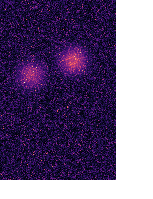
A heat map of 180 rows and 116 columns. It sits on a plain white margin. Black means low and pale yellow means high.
There is no seam. Most values sit low, with a long tail of high ones. The halves do not mirror each other. No overall slope runs across the table. Two bumps rise from the field.
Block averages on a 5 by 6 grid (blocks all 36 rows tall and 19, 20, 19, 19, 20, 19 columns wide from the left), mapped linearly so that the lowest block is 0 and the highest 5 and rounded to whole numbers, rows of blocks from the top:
0 0 0 0 0 0 | 0 2 1 5 3 0 | 1 3 1 1 0 0 | 0 0 0 0 0 0 | 0 0 0 0 0 0
